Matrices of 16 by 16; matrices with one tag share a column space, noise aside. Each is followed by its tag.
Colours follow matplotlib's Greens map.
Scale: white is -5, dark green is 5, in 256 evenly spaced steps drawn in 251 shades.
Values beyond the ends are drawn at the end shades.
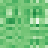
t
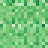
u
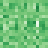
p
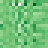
u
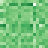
u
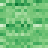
u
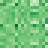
u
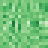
p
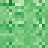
u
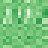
t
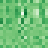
t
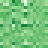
u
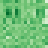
t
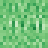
p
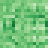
p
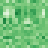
t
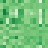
t
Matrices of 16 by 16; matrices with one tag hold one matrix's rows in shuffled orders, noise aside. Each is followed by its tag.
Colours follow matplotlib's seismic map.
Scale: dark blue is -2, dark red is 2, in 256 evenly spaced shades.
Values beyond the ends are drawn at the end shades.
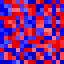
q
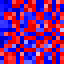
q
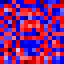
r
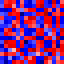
q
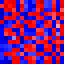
q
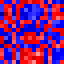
r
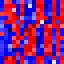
q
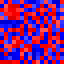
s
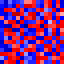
q
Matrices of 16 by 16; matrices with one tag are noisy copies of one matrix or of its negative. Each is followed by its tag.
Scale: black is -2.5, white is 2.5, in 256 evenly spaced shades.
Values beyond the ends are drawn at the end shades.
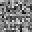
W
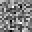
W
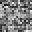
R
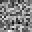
W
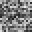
R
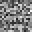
W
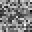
R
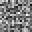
W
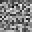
W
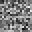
W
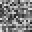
R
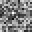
R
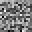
W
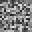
W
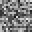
R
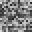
R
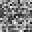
R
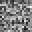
W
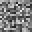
W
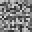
W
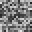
R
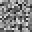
W
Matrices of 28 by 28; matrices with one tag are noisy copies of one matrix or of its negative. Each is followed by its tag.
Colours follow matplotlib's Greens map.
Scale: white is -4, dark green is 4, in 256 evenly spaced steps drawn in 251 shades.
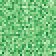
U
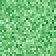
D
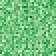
U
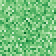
D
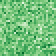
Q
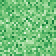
D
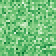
Q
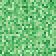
U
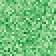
D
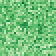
Q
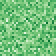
D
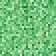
U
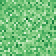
D
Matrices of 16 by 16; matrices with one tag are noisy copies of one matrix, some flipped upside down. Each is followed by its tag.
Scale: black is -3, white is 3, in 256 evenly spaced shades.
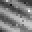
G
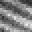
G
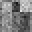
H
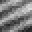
G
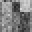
H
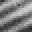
G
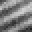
G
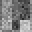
H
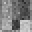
H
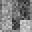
H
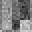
H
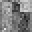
H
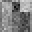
H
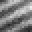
G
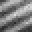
G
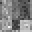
H
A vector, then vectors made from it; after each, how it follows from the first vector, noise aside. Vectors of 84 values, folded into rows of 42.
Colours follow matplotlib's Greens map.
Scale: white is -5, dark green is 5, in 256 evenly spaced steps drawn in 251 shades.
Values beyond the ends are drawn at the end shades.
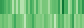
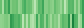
wrapped around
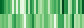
scaled up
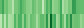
wrapped around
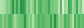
negated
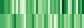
scaled up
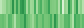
negated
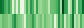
scaled up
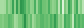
negated
